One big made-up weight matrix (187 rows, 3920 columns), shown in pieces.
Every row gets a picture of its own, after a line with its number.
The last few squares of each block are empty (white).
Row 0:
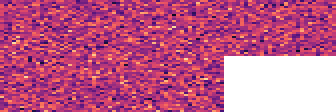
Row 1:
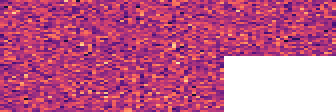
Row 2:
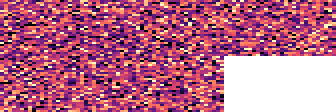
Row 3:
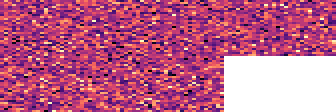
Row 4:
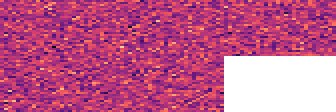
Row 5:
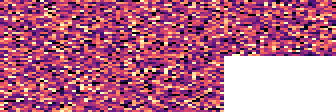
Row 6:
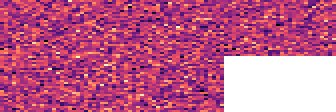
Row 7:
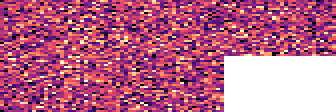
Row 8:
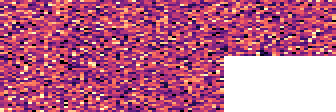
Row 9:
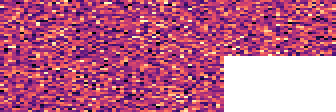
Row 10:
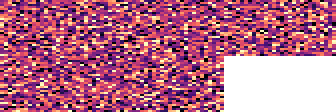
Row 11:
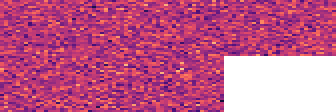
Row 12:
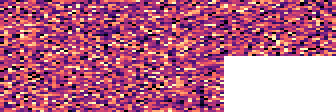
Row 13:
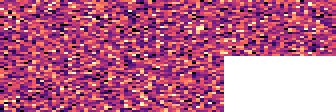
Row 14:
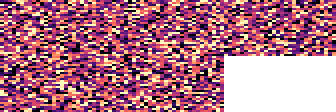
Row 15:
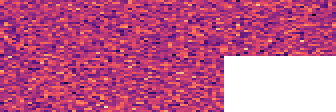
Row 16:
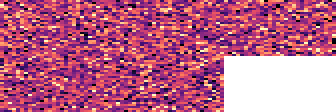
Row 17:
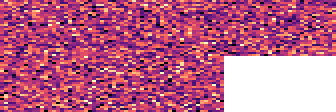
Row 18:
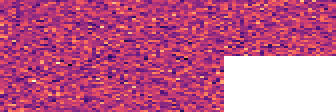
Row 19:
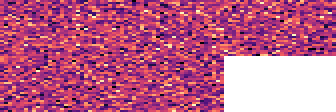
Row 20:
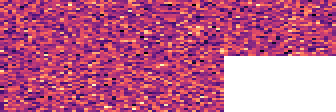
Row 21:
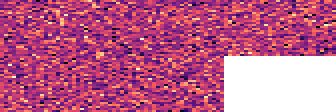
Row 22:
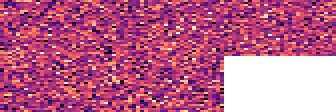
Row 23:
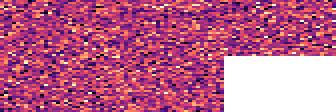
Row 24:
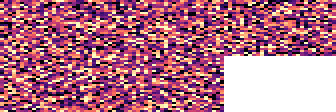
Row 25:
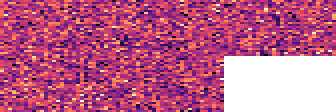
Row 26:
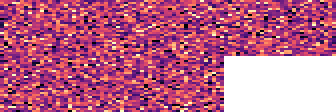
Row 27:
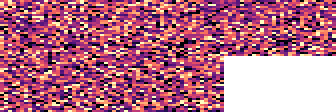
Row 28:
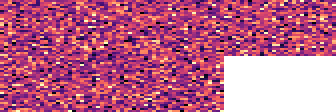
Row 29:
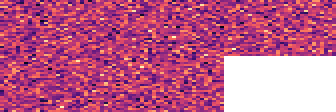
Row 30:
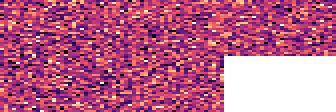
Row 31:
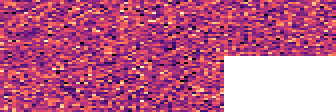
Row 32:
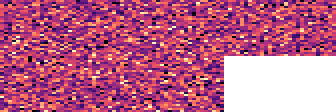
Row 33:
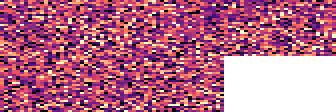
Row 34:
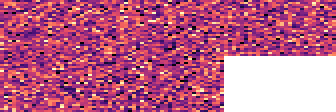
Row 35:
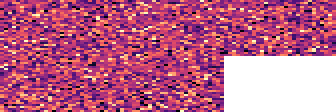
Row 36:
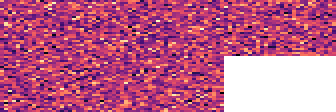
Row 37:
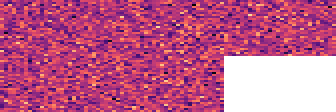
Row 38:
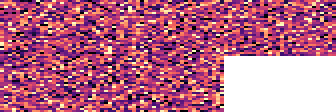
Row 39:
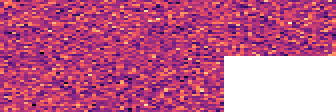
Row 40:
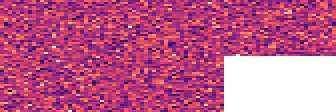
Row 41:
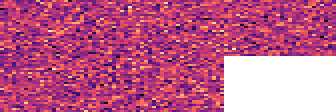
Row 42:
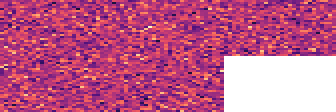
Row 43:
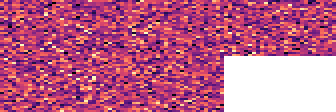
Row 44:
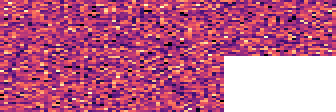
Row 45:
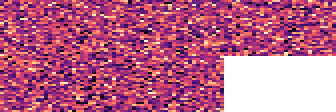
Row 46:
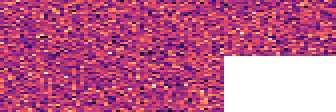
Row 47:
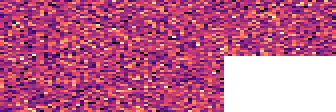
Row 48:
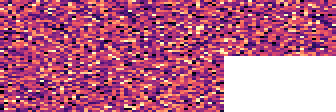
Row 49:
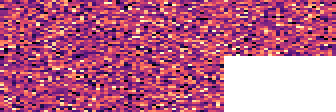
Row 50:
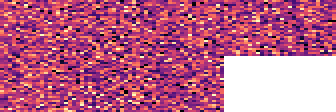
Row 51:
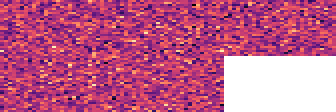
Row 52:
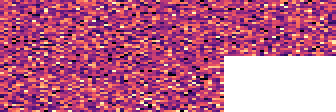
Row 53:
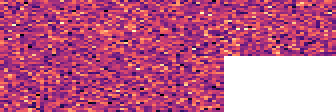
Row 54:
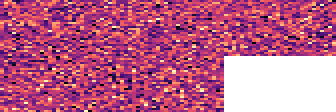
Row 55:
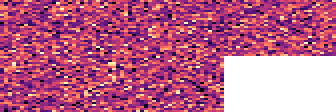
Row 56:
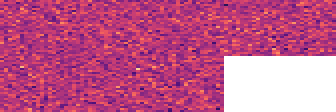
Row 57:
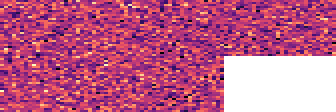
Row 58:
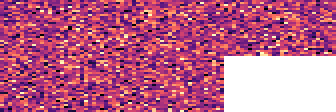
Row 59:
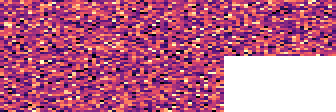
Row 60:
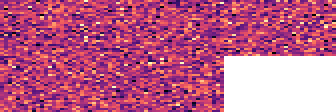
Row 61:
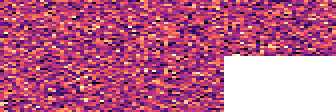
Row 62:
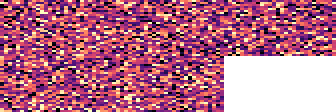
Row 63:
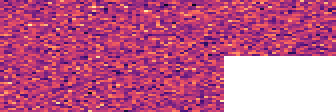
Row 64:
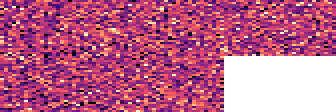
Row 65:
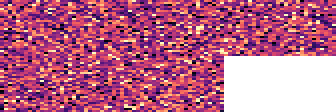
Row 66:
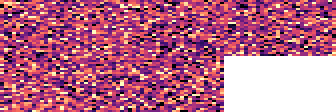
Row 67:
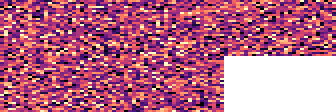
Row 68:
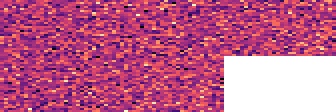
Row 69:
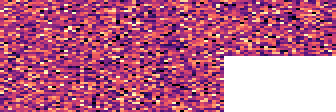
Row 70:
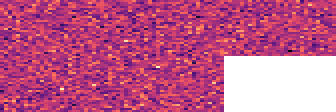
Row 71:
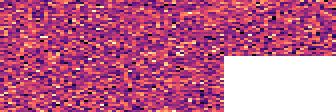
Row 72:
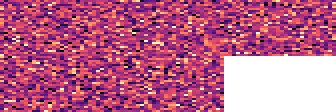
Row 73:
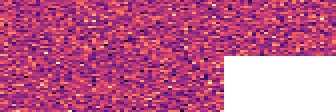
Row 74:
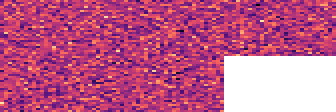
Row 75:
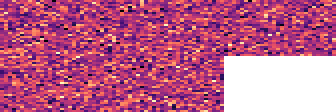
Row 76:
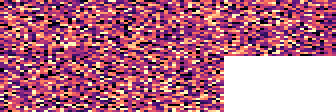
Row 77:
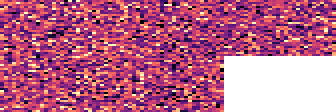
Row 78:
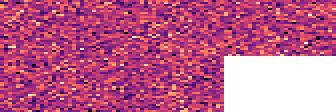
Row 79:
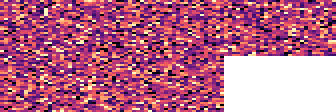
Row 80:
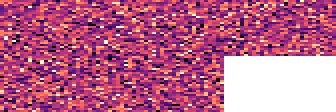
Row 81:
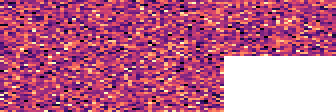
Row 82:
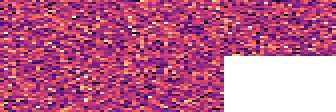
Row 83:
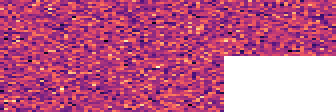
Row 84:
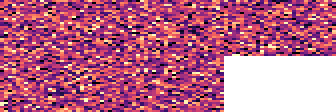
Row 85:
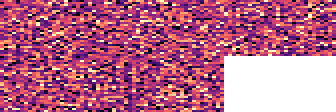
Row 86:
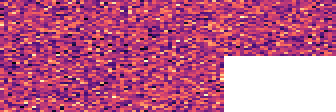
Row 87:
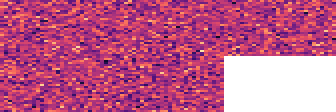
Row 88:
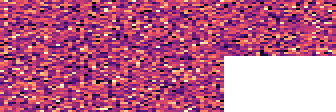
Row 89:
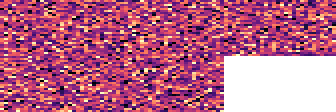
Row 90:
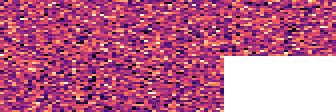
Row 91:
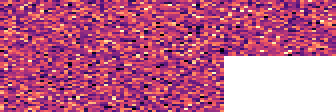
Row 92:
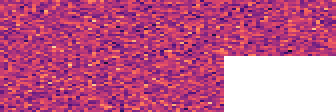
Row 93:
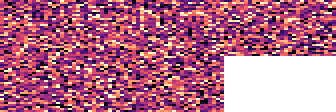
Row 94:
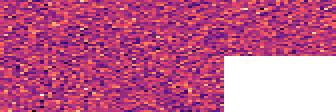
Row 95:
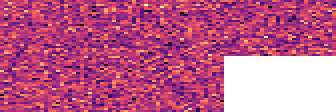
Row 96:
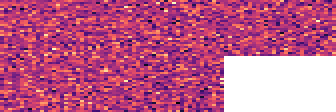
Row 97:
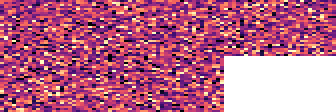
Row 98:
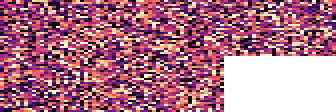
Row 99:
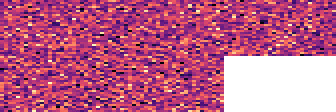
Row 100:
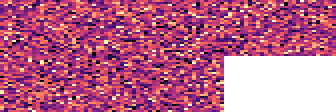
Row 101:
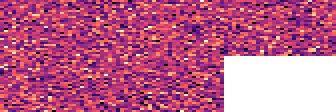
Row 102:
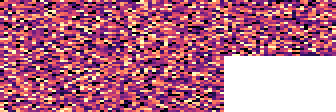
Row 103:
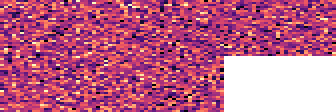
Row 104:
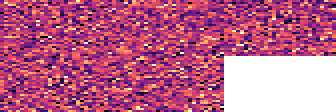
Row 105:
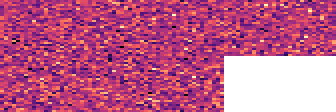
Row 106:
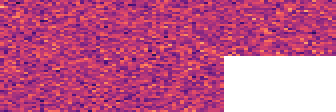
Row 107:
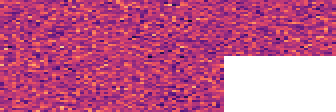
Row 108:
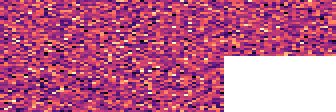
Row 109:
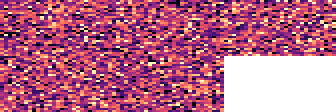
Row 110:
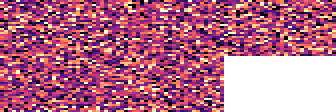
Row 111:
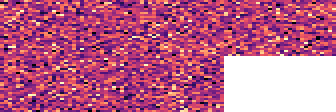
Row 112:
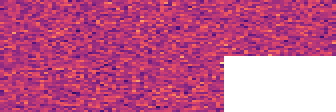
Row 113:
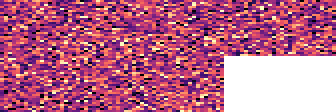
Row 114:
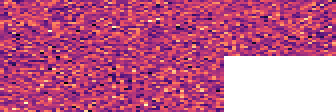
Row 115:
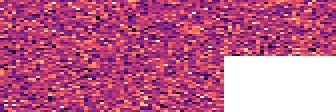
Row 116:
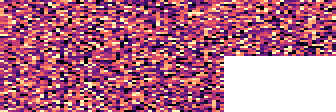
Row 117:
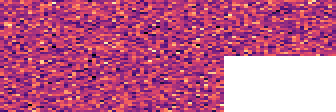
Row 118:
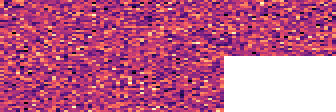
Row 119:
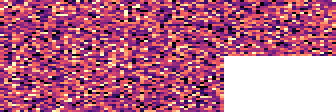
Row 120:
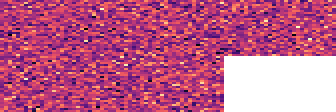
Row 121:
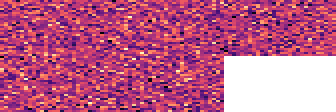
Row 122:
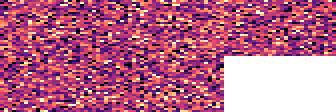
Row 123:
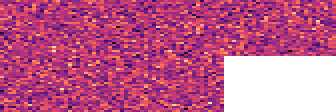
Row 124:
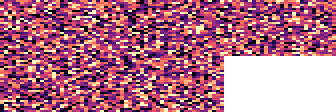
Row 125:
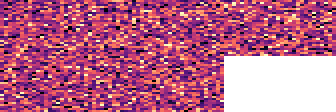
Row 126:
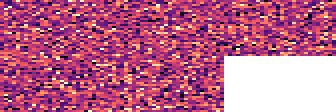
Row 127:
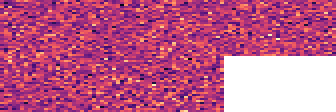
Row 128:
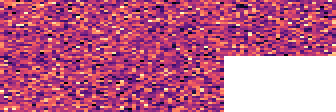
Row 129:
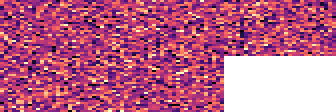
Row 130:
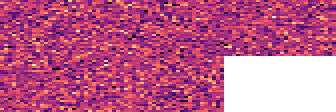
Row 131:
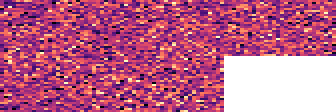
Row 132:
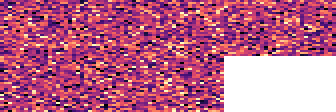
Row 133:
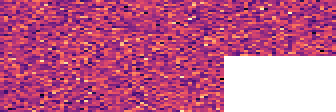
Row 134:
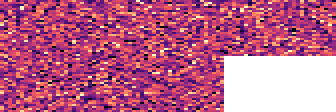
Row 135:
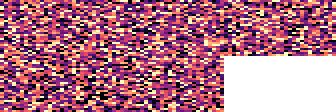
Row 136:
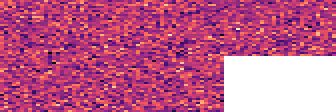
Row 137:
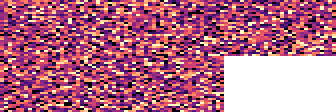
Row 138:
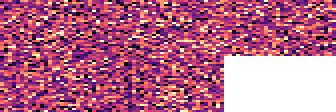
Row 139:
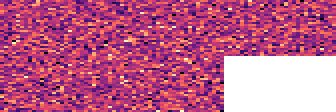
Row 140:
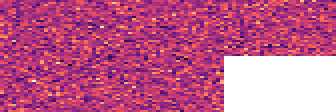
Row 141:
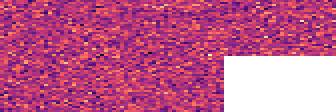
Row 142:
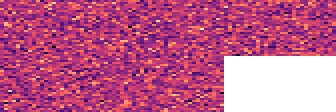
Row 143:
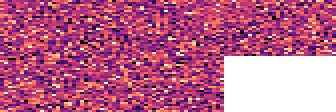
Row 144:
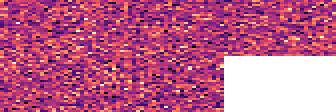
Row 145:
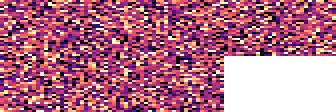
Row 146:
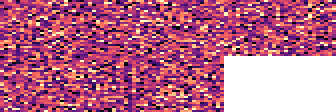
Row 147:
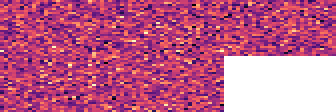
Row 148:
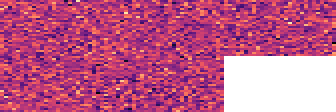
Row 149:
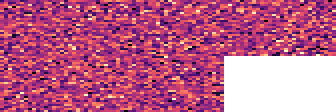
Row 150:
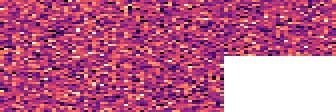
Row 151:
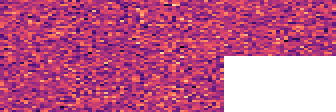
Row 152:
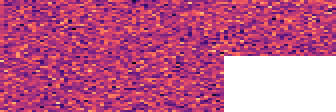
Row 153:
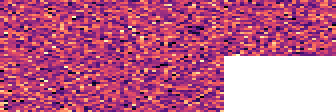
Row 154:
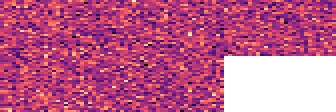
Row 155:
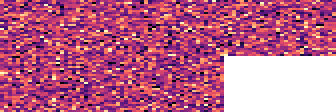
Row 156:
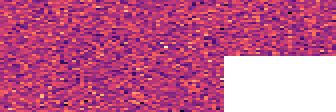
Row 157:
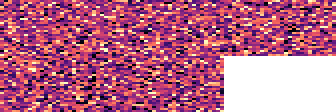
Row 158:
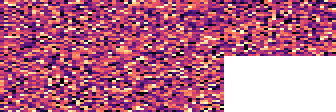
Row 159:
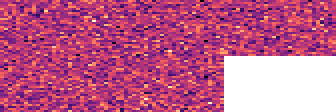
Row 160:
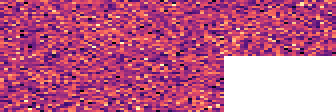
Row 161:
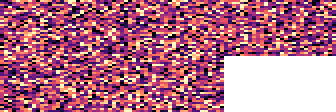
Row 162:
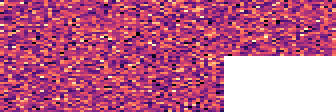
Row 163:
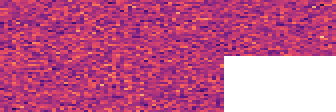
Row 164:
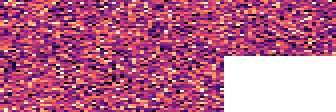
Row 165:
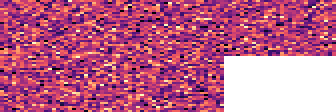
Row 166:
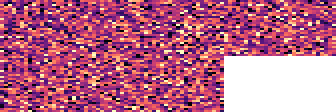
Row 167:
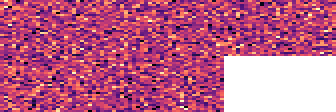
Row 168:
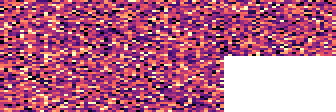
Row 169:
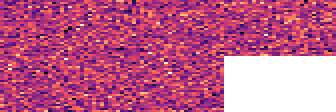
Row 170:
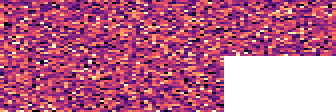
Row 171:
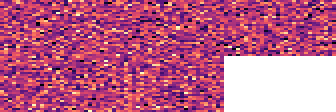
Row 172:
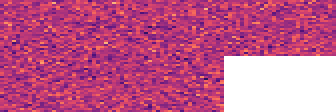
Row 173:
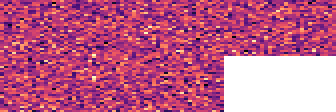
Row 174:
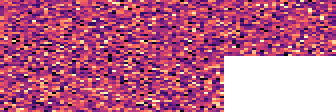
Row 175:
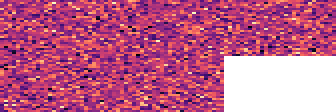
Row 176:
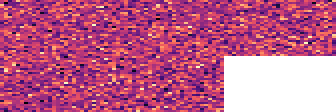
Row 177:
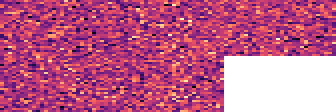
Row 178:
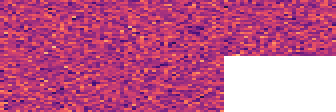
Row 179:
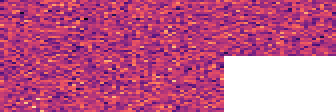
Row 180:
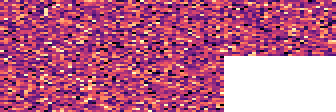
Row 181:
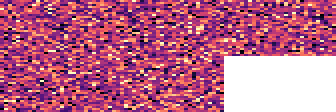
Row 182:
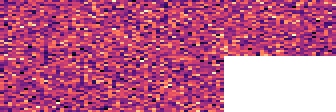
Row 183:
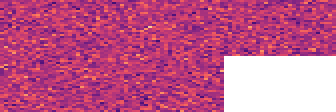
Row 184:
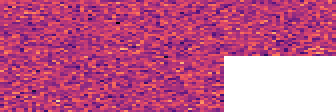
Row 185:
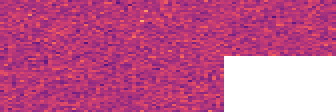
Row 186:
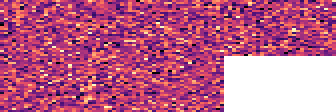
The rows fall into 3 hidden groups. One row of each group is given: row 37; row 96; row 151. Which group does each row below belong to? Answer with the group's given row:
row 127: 151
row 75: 151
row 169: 96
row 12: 96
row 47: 96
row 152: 96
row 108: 37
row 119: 151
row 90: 37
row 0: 37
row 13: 37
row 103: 151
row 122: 151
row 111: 151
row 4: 37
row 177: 151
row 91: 37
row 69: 96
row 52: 37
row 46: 96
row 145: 96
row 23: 96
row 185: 151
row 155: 151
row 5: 37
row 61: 37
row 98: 96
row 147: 37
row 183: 37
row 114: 151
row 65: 37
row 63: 96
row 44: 96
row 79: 37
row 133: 96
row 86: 151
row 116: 96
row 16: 151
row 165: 151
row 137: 96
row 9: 151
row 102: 37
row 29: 151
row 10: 37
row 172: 37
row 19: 96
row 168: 96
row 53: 96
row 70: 37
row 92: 37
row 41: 151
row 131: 151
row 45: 37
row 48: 37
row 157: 37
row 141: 96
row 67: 96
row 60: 96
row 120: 96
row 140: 37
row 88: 96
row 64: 96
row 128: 151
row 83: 37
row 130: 151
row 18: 37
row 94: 96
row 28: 37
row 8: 96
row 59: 37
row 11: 96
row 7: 96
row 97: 37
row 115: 37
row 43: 37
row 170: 37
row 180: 37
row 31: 151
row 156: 96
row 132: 96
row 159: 37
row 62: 151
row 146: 151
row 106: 151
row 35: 37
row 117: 37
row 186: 37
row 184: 96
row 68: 96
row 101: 37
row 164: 151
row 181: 37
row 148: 151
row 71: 96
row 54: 151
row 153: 37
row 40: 37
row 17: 96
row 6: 151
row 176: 151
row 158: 96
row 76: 96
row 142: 37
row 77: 151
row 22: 151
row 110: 151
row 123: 37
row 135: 37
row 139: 37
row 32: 37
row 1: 151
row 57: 151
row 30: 151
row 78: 151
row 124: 37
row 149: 96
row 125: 96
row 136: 96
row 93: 96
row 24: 37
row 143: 96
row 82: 37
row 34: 151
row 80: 37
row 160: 96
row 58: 96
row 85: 151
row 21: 96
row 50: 96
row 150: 151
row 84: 37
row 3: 37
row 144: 151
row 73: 37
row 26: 37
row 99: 96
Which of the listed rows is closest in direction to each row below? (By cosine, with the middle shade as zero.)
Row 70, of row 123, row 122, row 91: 123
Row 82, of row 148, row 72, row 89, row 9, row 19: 89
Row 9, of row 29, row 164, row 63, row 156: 29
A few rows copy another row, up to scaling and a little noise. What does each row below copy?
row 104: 158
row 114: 54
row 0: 32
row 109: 60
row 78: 111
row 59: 117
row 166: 37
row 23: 141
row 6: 165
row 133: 113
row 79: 180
